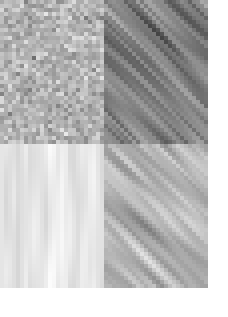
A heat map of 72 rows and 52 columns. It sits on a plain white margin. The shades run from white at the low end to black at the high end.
The table splits into 2 rows of 2 panels. Panel 1,1: low, fine-grained. Panel 1,2: middling, slanting down to the right. Panel 2,1: very low, streaked downward, faint in contrast. Panel 2,2: low, slanting down to the right.
